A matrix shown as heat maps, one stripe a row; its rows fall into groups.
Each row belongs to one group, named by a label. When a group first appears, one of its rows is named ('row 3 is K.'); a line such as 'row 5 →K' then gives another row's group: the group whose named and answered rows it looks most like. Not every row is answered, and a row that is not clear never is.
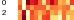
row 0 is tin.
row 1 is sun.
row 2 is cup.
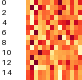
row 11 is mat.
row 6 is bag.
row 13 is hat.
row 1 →cup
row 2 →tin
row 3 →sun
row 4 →bag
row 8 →cup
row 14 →hat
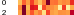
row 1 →cup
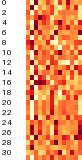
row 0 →bag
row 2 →sun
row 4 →tin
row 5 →bag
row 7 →sun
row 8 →mat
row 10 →tin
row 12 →cup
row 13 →bag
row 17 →cup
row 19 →hat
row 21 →sun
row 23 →bag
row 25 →mat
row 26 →mat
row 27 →bag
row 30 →tin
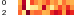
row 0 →cup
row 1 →hat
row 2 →bag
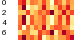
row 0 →hat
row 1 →hat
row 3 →hat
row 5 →sun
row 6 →tin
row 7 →mat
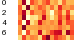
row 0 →cup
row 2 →hat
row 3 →hat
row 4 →bag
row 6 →bag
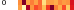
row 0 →mat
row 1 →tin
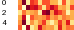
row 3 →cup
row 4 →hat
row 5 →bag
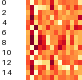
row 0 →sun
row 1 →hat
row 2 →cup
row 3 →mat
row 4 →hat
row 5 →bag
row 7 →cup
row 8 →cup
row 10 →cup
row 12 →hat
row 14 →cup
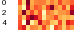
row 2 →mat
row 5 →hat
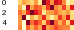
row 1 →tin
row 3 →hat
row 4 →tin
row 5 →sun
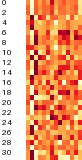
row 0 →sun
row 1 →sun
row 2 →sun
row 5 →mat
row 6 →bag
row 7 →bag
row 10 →bag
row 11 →cup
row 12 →bag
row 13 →bag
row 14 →tin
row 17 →sun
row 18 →bag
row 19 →hat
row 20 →sun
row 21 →tin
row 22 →sun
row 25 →cup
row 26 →mat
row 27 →tin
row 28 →hat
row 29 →sun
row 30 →hat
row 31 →cup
